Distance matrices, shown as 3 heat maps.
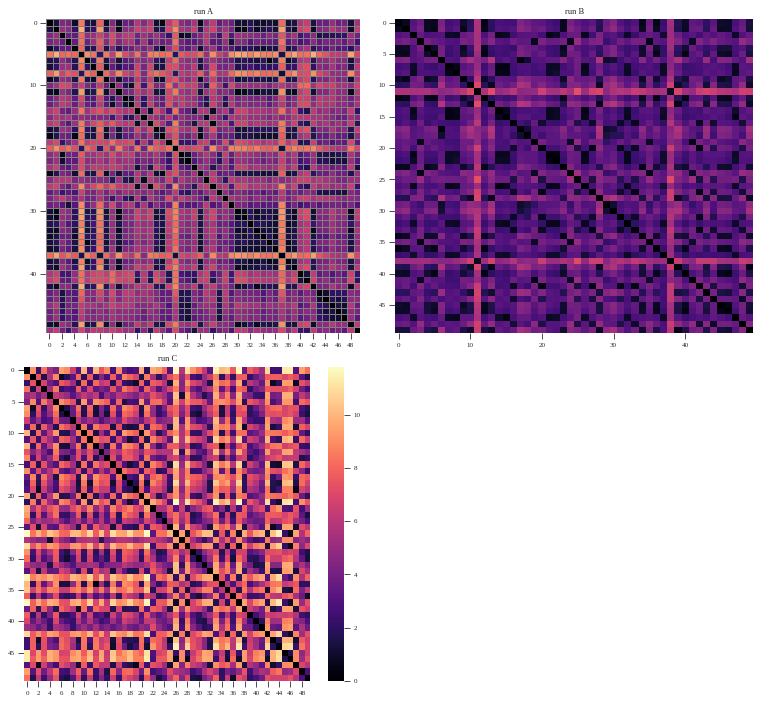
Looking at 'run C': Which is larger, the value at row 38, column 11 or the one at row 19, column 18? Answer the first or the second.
the first
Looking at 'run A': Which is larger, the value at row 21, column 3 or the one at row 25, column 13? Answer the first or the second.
the first
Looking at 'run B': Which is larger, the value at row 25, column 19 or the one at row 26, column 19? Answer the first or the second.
the first
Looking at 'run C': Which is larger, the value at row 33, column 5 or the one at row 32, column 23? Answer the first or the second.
the first
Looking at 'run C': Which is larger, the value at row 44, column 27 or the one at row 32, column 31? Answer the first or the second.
the first
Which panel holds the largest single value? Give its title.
run C
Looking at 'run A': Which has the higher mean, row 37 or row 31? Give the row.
37
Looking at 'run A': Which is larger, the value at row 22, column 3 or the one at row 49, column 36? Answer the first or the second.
the second
